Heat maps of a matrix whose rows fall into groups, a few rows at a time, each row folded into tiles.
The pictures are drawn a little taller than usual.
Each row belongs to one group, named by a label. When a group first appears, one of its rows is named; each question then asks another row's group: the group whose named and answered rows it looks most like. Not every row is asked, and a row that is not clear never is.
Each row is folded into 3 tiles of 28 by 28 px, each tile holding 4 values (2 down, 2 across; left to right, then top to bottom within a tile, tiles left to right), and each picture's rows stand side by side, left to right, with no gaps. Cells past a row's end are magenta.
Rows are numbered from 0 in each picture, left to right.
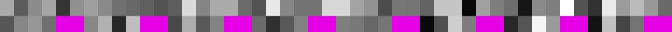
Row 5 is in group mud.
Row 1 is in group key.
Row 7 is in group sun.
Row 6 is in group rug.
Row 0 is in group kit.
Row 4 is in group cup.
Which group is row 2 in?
sun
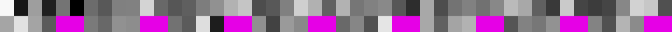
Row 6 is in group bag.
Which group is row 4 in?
key
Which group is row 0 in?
cup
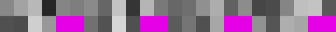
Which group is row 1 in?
mud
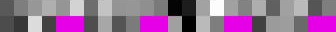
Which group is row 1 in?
sun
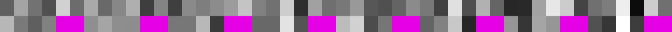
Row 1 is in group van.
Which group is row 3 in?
mud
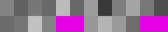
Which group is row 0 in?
rug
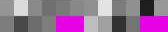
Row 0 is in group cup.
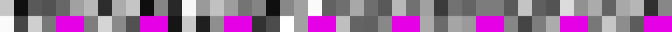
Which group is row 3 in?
rug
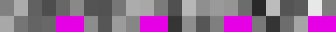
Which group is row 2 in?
sun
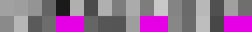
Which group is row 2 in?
mud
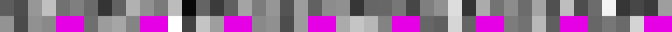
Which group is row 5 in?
mud
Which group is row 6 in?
mud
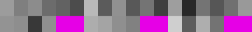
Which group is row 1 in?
cup
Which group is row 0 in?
key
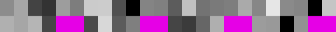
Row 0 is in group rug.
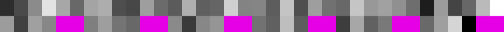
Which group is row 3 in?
mud
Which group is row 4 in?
sun
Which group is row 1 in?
bag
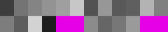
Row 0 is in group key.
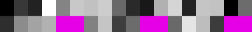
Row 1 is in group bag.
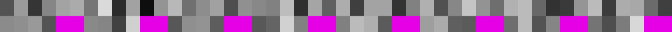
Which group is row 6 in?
bag
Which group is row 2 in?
kit
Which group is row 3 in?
mud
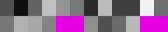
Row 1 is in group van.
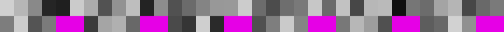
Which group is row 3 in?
rug
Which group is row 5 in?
mud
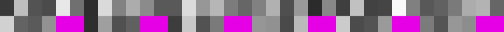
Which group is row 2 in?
sun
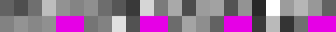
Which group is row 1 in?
rug
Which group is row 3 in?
sun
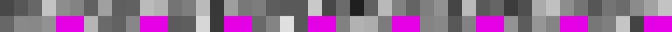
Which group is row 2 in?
mud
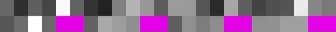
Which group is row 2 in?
bag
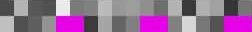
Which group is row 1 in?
sun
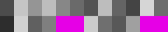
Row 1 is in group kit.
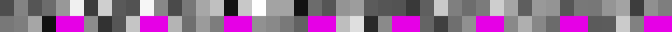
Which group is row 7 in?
mud
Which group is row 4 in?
key
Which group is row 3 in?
cup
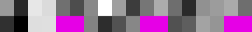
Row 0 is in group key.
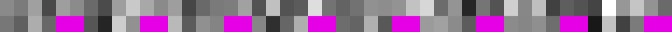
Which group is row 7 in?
sun
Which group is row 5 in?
cup
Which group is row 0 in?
mud
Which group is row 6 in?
cup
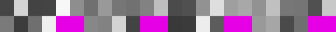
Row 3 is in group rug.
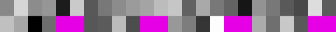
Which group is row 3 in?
rug
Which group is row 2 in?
key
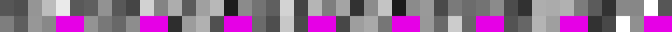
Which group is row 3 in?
mud
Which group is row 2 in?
kit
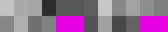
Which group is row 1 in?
sun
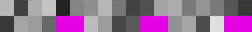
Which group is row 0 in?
kit
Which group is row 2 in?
key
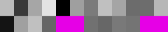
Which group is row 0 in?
kit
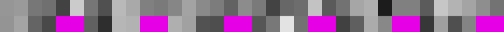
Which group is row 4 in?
mud
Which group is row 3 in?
rug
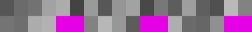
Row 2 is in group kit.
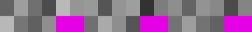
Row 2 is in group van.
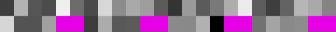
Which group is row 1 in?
sun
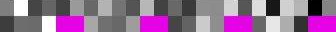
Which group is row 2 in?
rug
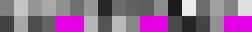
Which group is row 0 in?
sun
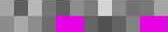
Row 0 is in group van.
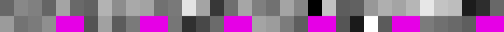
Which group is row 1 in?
sun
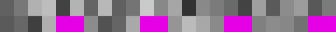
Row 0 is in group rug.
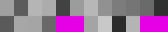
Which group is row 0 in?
kit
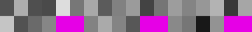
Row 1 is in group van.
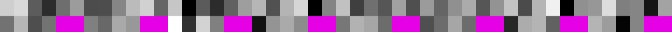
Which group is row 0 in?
bag
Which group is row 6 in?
kit
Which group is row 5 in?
kit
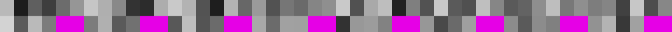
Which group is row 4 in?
kit
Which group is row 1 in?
bag
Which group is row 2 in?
bag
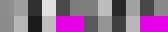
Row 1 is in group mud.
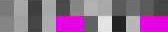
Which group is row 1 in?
key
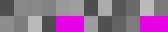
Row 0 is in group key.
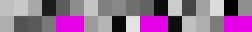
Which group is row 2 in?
kit
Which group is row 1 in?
key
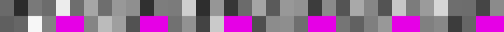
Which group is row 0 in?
rug
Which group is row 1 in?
van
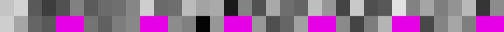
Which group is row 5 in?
kit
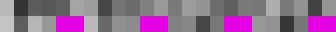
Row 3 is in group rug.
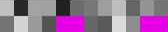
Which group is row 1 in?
mud
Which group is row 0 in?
van
